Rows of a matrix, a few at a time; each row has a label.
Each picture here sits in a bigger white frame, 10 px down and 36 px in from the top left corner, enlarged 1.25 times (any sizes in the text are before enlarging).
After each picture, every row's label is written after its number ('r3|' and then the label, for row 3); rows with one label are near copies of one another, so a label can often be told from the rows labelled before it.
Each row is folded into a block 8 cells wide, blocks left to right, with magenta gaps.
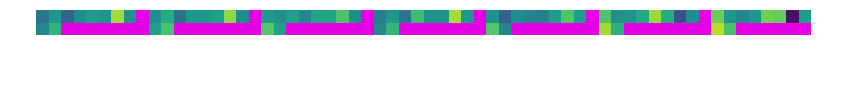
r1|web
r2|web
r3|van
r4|web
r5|van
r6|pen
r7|pen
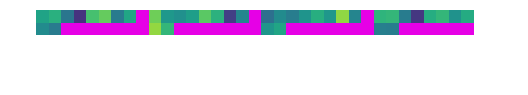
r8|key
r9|pen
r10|web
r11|key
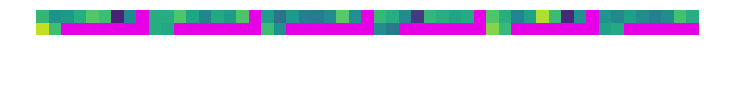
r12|pen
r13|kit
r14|van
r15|key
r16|pen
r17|van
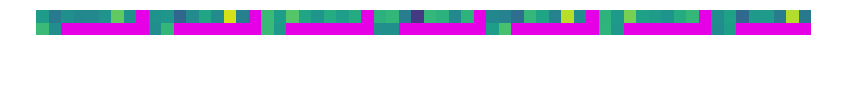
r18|van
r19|web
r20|kit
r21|key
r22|web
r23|kit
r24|web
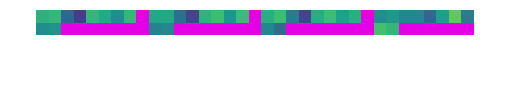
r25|key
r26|key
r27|key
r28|van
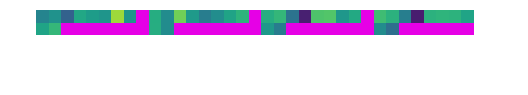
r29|web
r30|kit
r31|key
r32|key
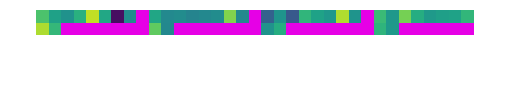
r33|pen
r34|van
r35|web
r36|kit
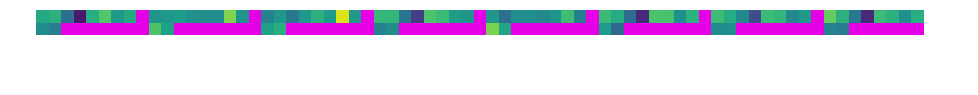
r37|key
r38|van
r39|web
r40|key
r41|van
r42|key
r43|key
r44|key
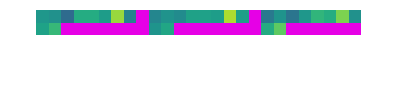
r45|web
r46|web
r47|web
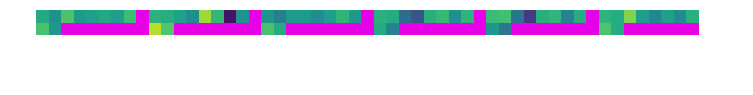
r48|kit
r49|pen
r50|van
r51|key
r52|key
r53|kit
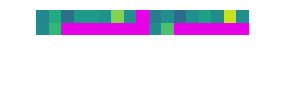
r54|web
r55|web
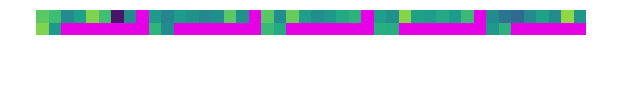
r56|pen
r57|van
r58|kit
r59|kit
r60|web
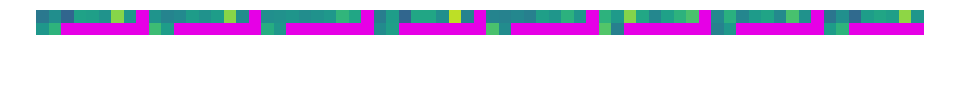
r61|web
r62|van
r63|van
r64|web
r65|van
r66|kit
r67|web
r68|web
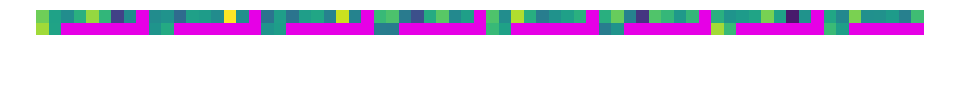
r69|pen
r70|web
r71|web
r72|key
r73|kit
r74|key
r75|pen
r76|kit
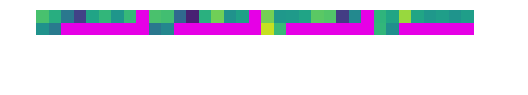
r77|key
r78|key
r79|pen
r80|kit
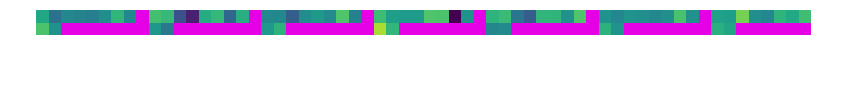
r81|van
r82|key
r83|web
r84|pen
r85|key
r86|van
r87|kit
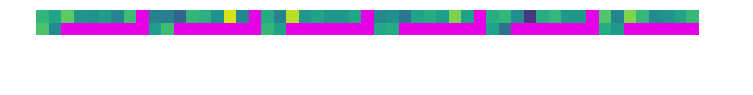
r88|kit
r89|web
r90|kit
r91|web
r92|key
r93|kit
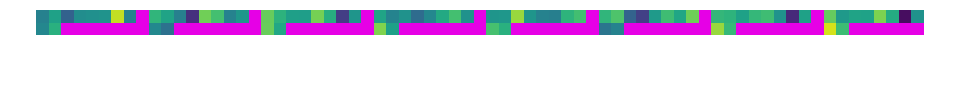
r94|web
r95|key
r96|pen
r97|van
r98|kit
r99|key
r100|pen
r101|pen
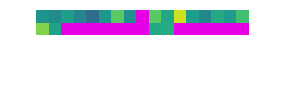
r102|van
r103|kit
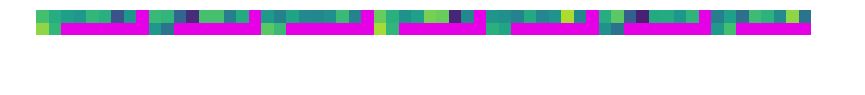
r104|pen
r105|key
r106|van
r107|pen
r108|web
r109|key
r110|web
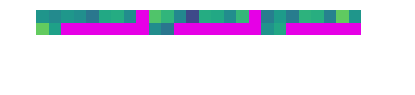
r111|van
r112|key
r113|web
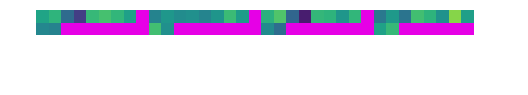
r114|key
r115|van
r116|key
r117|web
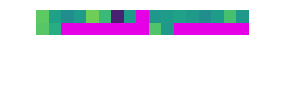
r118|pen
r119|van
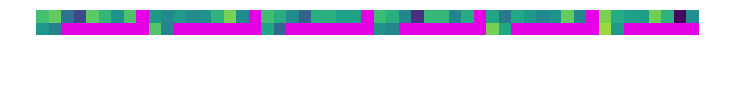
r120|key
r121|van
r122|key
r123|key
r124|van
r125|pen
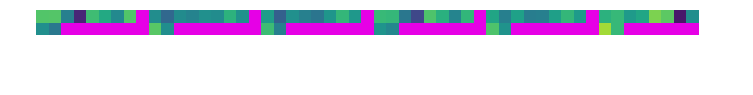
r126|key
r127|van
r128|van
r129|key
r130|van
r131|pen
